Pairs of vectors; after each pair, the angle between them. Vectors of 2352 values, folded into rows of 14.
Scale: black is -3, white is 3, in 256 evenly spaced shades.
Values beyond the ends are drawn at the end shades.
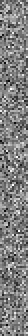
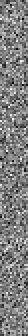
partly aligned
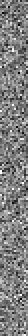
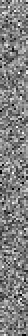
nearly opposite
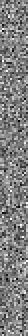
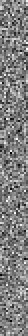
partly aligned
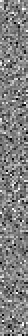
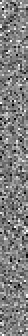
orthogonal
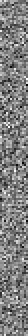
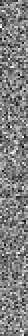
partly opposed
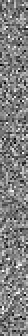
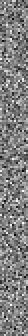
orthogonal
